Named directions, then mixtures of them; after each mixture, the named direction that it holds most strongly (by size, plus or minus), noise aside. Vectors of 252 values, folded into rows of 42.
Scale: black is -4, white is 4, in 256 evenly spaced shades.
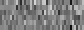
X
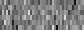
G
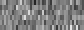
X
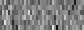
G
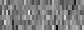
G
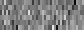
G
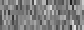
X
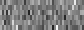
G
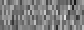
G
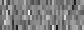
G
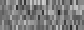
X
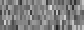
G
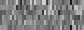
X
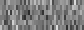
G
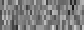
G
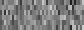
X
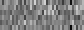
X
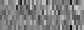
X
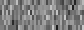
G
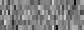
G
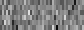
G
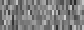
G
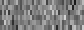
G
